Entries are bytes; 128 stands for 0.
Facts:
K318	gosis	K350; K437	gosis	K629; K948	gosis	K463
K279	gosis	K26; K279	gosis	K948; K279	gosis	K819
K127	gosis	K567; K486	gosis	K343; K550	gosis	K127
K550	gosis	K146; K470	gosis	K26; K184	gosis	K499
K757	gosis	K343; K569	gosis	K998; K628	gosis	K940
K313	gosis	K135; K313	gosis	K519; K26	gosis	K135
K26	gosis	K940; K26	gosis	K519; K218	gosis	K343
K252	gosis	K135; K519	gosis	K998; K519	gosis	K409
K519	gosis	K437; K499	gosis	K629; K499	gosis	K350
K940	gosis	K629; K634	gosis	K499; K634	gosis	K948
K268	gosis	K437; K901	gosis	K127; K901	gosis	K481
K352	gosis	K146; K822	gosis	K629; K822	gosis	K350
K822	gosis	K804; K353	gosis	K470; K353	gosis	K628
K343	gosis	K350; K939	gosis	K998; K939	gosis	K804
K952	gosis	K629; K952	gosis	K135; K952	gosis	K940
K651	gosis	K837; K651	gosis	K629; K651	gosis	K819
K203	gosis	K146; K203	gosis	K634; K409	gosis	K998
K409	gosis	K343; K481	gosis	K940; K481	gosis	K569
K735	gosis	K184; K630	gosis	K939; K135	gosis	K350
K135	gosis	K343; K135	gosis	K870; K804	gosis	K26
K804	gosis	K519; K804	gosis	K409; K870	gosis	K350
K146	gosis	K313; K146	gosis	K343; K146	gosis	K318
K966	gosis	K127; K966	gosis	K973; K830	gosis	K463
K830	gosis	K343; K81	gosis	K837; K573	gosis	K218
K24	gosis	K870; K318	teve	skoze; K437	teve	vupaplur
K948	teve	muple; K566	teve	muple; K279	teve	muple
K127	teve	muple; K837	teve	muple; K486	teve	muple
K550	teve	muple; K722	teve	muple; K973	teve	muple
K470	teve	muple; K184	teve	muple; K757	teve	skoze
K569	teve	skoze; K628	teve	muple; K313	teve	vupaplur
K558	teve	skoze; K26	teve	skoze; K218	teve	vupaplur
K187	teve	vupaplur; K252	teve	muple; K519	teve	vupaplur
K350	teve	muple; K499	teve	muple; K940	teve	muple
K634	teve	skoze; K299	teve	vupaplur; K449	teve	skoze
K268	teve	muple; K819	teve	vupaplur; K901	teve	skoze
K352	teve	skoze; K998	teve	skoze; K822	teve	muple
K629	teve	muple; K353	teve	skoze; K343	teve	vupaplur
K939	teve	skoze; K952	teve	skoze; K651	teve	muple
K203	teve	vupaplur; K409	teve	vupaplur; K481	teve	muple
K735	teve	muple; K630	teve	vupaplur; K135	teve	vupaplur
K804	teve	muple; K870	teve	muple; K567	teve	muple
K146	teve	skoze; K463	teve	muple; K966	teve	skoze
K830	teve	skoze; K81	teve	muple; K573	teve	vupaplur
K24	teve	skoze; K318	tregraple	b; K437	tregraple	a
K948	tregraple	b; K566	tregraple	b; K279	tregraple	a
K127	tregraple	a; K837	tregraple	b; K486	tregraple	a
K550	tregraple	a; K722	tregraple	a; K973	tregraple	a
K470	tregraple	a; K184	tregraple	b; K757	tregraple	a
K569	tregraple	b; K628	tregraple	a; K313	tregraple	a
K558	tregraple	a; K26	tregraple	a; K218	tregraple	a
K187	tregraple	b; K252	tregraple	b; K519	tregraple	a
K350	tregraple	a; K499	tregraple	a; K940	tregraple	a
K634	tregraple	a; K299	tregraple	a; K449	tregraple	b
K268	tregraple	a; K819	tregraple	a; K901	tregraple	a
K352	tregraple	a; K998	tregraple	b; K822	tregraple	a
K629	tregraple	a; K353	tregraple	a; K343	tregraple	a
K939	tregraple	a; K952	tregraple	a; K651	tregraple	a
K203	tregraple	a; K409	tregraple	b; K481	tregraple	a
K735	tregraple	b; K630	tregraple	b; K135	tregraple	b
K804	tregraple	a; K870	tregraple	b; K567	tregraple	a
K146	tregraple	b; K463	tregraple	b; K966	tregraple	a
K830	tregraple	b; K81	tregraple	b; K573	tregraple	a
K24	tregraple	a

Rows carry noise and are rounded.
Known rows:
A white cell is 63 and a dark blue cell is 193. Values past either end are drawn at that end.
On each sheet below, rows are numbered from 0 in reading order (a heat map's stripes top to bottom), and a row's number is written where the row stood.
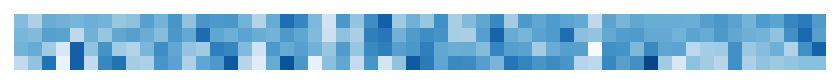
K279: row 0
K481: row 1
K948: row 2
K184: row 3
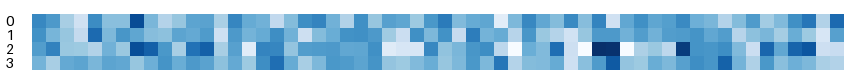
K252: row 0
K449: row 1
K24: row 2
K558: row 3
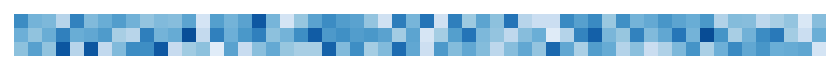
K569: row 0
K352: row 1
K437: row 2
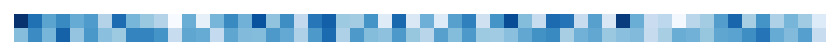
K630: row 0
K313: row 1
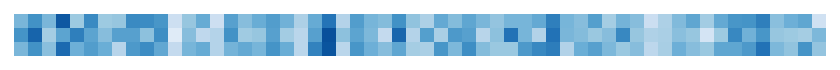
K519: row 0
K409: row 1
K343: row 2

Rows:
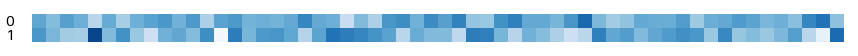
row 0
K804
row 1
K830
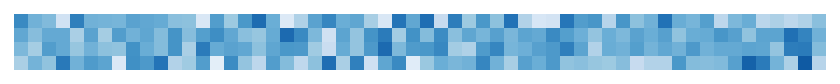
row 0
K998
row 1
K822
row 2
K940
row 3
K819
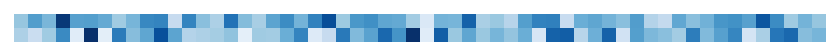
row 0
K203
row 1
K268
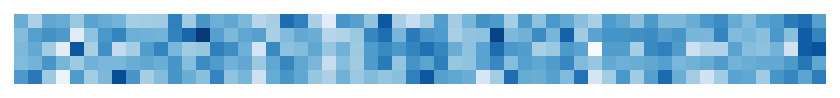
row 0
K651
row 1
K127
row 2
K463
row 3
K722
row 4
K870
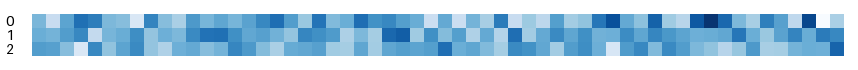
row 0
K353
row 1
K550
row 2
K566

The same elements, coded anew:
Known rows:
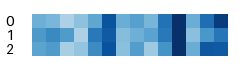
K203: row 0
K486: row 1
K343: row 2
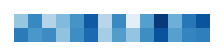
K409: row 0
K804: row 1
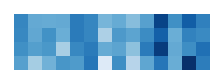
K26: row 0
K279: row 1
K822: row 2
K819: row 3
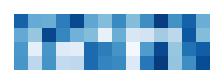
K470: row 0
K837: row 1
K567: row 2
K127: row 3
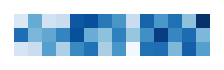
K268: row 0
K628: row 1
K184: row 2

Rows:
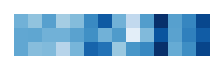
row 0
K901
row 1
K569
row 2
K352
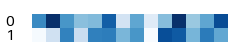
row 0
K630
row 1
K735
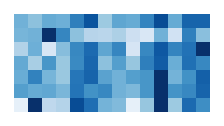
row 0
K634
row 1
K81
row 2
K437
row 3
K499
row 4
K757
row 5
K952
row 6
K573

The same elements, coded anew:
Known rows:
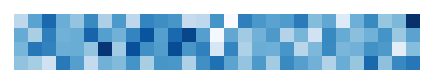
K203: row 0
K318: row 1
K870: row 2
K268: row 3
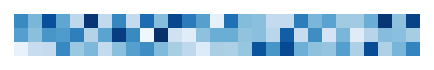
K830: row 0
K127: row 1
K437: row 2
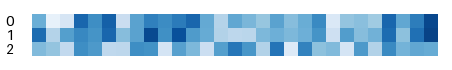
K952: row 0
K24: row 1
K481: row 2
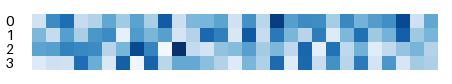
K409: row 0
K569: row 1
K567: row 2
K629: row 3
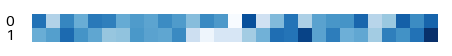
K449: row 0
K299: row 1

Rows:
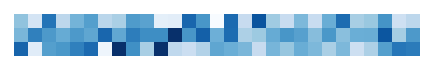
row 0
K998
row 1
K252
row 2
K966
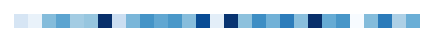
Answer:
K837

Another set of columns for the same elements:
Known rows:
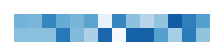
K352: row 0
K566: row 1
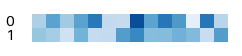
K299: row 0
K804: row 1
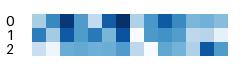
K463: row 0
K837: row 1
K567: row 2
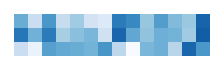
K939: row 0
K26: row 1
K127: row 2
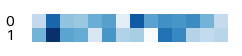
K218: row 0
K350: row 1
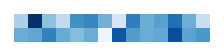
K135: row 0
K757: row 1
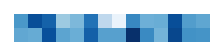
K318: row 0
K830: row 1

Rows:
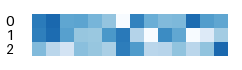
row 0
K24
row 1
K629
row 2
K481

